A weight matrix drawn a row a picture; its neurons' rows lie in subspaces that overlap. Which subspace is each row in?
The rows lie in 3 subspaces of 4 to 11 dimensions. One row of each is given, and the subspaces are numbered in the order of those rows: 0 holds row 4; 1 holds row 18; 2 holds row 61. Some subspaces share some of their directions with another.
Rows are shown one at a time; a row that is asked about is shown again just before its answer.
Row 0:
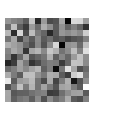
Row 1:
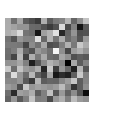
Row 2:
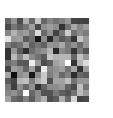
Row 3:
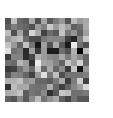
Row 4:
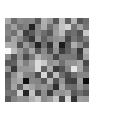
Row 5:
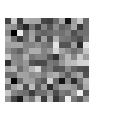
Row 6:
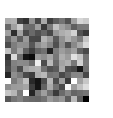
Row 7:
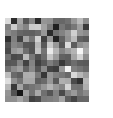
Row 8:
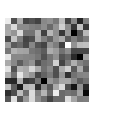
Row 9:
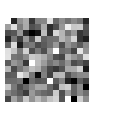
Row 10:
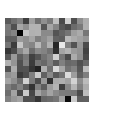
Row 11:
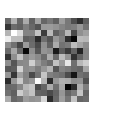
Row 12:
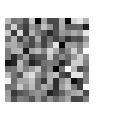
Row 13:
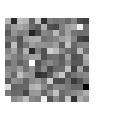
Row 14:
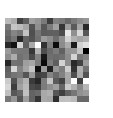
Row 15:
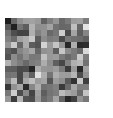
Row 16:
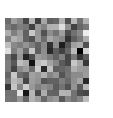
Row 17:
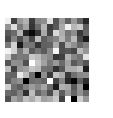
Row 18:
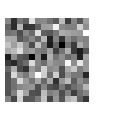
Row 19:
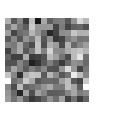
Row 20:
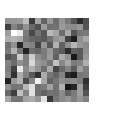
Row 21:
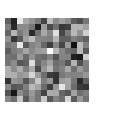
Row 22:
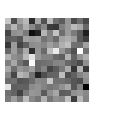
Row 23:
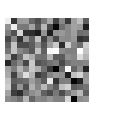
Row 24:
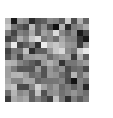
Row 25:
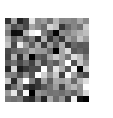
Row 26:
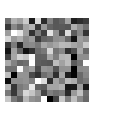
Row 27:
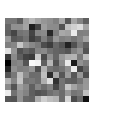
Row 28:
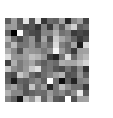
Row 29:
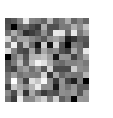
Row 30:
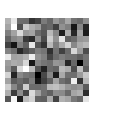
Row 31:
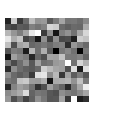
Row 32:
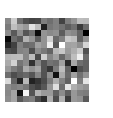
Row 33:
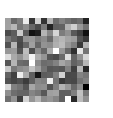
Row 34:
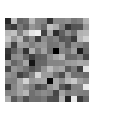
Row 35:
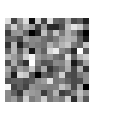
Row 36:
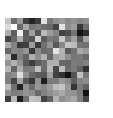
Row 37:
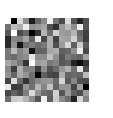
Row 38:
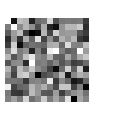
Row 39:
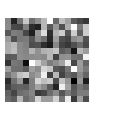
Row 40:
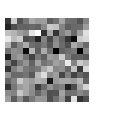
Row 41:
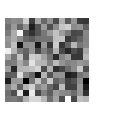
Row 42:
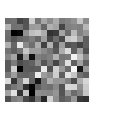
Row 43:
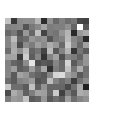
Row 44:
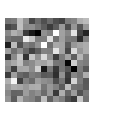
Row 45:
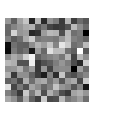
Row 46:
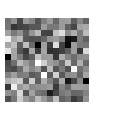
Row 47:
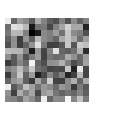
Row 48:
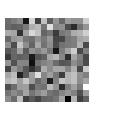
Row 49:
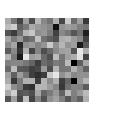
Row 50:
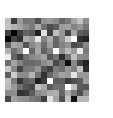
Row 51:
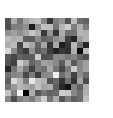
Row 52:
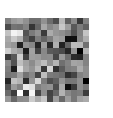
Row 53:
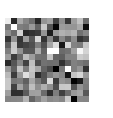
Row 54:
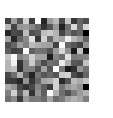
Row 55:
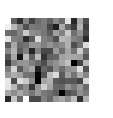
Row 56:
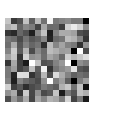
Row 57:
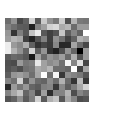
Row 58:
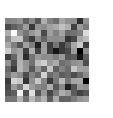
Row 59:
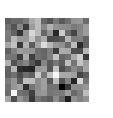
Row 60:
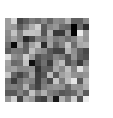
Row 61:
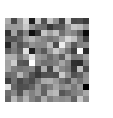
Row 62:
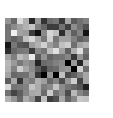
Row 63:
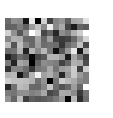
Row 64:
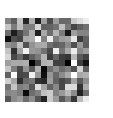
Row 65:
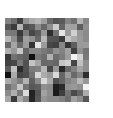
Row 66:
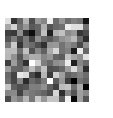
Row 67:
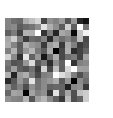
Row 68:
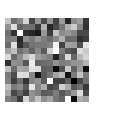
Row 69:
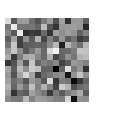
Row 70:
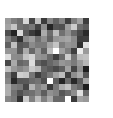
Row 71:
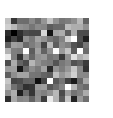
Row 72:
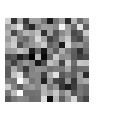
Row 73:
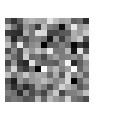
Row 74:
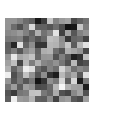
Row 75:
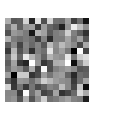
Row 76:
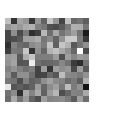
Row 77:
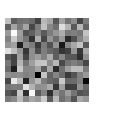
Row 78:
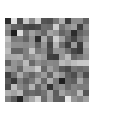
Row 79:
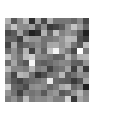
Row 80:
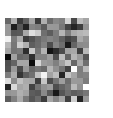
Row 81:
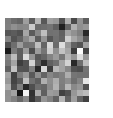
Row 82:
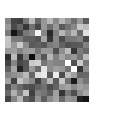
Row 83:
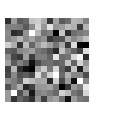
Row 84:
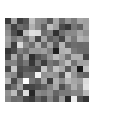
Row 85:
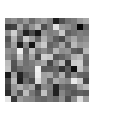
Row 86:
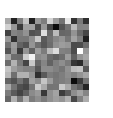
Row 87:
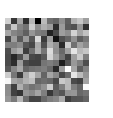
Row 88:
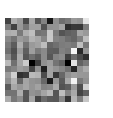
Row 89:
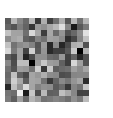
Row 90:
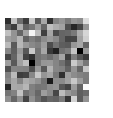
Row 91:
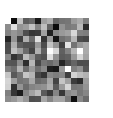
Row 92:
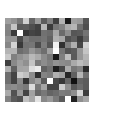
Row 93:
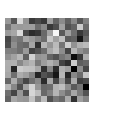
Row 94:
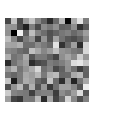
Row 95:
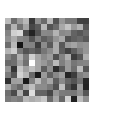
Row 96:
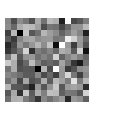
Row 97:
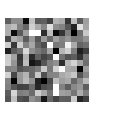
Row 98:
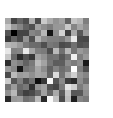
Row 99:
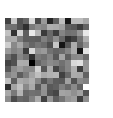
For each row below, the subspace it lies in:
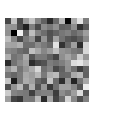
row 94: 2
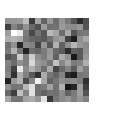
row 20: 0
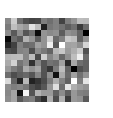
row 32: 1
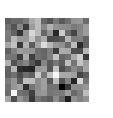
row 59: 1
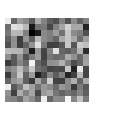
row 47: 1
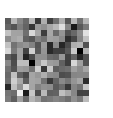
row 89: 0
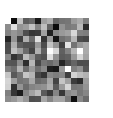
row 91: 2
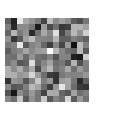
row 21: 1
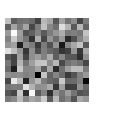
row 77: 2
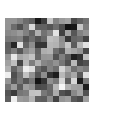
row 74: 1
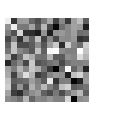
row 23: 2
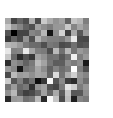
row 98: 0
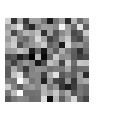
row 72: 1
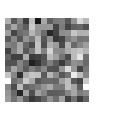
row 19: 2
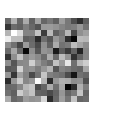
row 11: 0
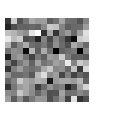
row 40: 0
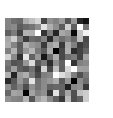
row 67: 1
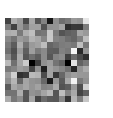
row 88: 0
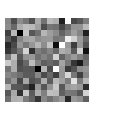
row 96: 2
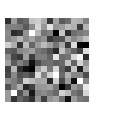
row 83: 1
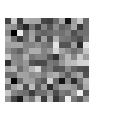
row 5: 2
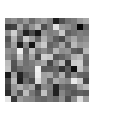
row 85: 1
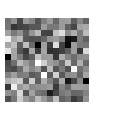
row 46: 1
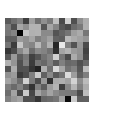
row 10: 2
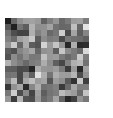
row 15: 1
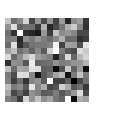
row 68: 2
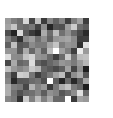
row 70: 2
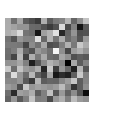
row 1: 1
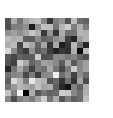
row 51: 1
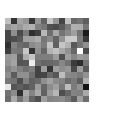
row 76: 2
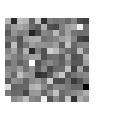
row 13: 1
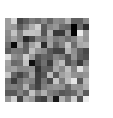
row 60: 1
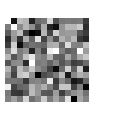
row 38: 2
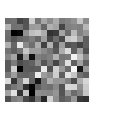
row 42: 0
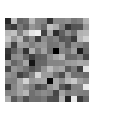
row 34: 0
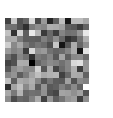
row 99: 2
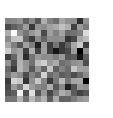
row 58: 2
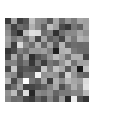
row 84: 0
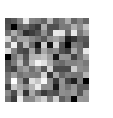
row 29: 1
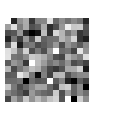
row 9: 0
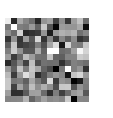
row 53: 2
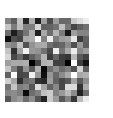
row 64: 0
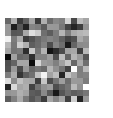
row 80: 1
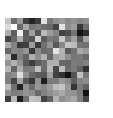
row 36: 1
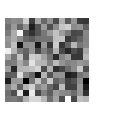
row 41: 2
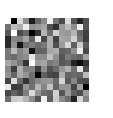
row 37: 2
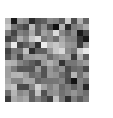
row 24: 1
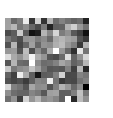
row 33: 2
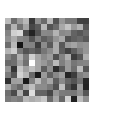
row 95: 0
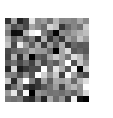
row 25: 0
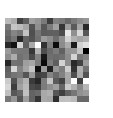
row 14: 1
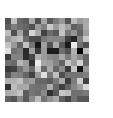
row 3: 1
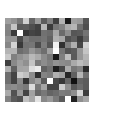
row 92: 2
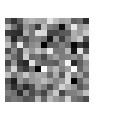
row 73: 1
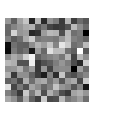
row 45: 0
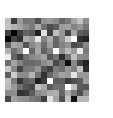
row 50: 0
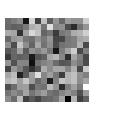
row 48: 2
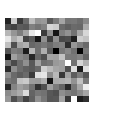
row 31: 0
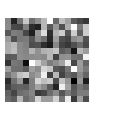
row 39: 1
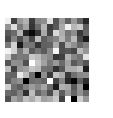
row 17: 0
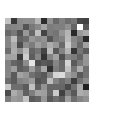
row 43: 1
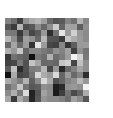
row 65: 1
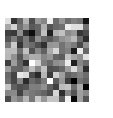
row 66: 0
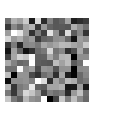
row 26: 0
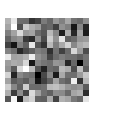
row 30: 1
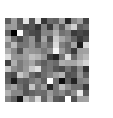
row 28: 2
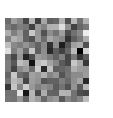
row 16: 0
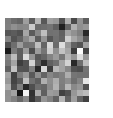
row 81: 0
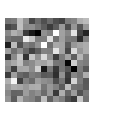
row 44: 1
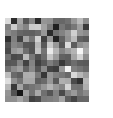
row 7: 2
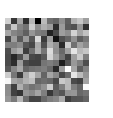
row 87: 2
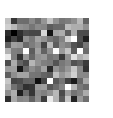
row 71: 0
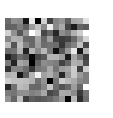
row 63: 2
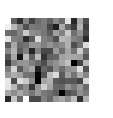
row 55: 1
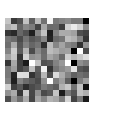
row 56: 0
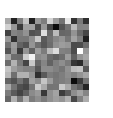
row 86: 1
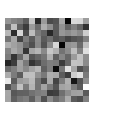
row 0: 2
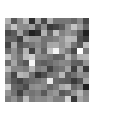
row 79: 2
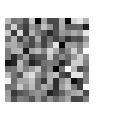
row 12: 2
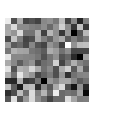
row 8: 1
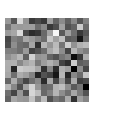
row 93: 1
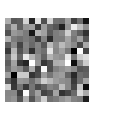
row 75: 0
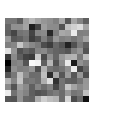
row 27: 1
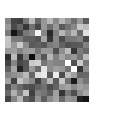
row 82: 1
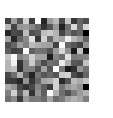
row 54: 2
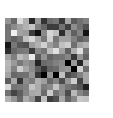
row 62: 0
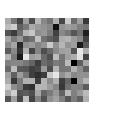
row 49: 1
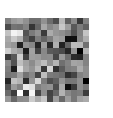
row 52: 0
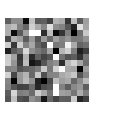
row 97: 1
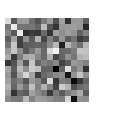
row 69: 2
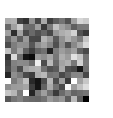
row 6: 1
